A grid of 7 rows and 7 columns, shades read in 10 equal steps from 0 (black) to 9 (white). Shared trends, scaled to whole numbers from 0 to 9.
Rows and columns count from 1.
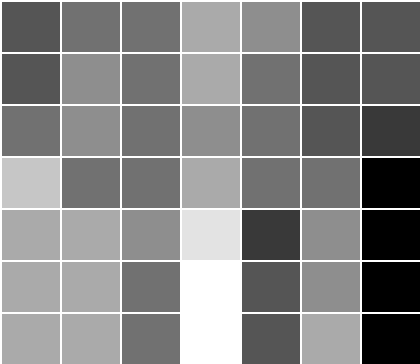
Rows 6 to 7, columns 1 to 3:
6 6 4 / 6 6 4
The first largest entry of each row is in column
4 4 2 1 4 4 4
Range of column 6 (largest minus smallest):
3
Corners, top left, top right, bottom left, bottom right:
3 3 6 0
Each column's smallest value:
3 4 4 5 2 3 0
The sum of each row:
28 28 27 29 32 33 34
